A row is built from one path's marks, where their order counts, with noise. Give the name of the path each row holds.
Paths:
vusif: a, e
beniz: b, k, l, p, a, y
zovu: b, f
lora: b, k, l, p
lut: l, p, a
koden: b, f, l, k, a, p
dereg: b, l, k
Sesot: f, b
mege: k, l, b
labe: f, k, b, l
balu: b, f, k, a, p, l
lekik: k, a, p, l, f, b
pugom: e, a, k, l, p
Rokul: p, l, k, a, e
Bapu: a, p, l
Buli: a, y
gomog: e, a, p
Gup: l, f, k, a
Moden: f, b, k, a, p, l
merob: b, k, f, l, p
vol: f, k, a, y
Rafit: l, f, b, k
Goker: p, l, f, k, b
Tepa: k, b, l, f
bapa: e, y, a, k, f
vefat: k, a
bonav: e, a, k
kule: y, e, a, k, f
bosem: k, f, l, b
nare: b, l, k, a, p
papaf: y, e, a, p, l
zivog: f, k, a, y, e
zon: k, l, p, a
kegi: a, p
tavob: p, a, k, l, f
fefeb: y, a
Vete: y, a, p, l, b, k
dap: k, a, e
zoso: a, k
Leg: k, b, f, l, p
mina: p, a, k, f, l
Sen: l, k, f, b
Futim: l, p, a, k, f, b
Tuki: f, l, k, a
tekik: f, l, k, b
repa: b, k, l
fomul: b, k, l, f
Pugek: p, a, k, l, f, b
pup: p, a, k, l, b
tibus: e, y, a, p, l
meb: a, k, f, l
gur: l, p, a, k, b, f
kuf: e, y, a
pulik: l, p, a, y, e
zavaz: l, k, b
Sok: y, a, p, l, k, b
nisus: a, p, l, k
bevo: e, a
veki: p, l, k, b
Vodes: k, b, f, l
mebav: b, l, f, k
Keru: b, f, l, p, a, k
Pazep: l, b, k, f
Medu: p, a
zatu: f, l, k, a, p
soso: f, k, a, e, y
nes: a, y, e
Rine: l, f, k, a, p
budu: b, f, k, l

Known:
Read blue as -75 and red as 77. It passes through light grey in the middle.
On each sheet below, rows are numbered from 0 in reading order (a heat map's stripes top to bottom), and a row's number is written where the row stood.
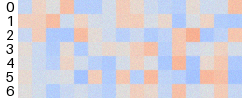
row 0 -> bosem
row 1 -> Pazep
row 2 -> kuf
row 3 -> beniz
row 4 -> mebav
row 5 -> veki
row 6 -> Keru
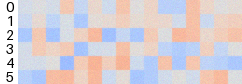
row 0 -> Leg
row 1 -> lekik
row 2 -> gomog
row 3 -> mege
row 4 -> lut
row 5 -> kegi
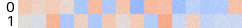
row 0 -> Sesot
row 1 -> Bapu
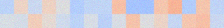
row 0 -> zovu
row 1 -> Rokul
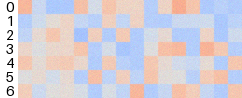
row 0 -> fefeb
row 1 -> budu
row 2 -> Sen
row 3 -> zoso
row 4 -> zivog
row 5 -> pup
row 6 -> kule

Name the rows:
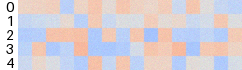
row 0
gur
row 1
Pugek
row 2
meb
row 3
bonav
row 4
Futim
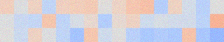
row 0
Moden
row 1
soso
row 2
repa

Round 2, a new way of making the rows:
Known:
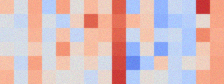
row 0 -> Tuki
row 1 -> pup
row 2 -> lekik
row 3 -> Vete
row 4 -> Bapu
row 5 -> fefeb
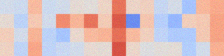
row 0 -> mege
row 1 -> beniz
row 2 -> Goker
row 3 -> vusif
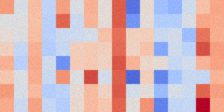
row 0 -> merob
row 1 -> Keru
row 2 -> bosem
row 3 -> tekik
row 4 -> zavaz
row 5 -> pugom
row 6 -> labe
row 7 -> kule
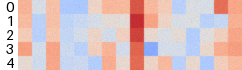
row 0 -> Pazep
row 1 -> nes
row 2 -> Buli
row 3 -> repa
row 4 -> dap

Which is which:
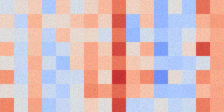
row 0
Tepa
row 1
Sok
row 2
dereg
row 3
vol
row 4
veki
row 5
zivog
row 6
Pugek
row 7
meb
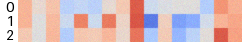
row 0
Vodes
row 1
koden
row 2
fomul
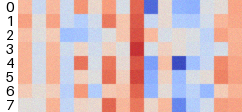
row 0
lora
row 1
mina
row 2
Rafit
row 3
kuf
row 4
zatu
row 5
Moden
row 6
Leg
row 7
tavob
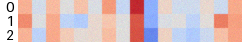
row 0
tibus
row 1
budu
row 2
papaf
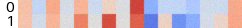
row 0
kegi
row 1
nare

